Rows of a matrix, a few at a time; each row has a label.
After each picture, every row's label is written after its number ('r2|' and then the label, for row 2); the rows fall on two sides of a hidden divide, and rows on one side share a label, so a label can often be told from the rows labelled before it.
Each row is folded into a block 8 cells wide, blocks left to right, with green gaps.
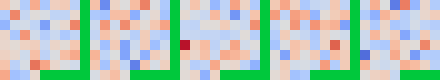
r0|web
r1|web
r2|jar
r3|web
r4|web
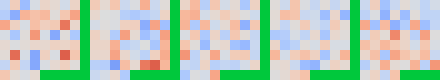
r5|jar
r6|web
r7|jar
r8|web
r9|jar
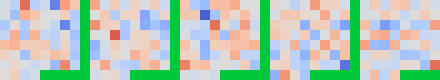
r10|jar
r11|web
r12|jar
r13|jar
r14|web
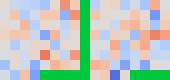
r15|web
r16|jar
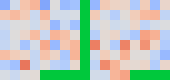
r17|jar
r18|jar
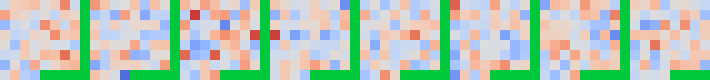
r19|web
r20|web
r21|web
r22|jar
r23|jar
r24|web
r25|jar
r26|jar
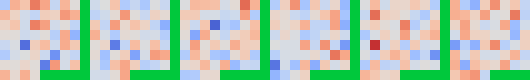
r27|web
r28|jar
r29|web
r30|web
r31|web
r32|web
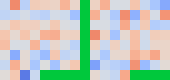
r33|jar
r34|jar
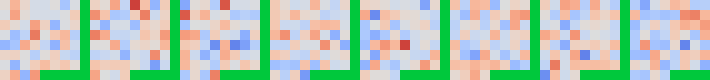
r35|jar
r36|jar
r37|jar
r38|web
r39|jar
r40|web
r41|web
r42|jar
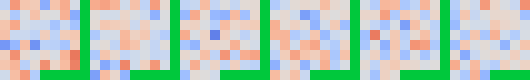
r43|web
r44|web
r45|web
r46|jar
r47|web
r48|web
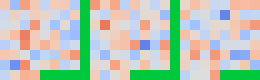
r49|web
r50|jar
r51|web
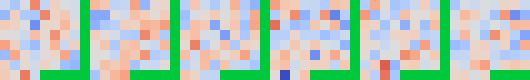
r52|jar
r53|jar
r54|jar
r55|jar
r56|jar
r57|web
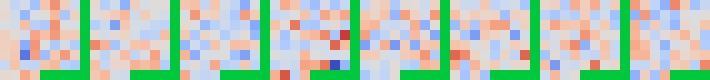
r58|jar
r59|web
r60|web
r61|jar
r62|jar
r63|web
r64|web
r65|jar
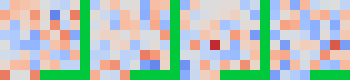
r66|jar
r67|jar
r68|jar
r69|jar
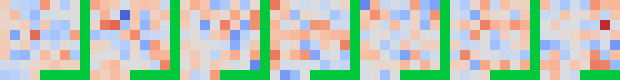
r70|jar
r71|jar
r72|jar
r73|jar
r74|jar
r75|web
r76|web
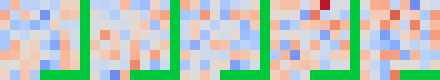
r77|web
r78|jar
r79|jar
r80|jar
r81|jar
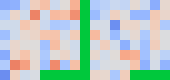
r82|web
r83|jar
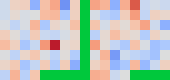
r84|jar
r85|jar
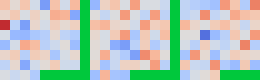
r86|web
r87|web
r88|jar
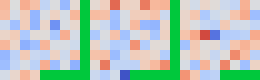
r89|jar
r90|web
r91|web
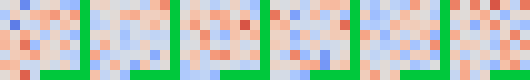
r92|jar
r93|web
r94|web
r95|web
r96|jar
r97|web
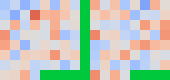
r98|jar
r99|web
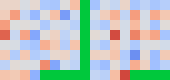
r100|jar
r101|jar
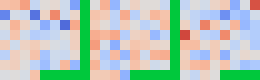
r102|jar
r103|web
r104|jar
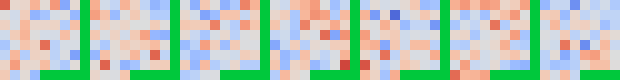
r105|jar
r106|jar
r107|web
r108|web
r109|jar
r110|jar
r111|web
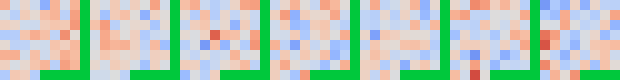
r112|web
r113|web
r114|web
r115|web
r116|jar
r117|web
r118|jar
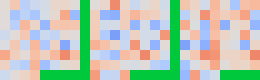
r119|web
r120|jar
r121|web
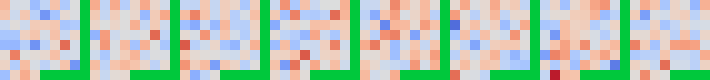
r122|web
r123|web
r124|jar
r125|web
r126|web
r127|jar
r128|jar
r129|jar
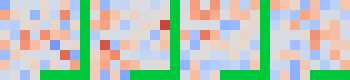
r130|jar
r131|web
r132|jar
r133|jar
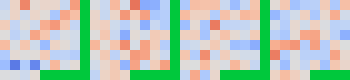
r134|web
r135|jar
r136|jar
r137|jar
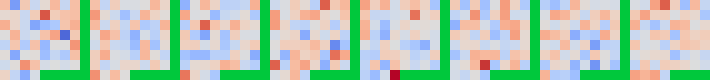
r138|web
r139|web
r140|jar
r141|web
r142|jar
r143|web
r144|jar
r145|web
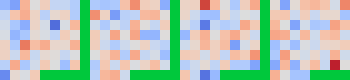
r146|jar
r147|web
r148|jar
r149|web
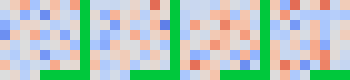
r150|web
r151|web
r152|jar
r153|jar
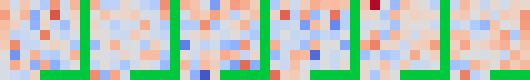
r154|jar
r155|jar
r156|web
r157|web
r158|jar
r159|web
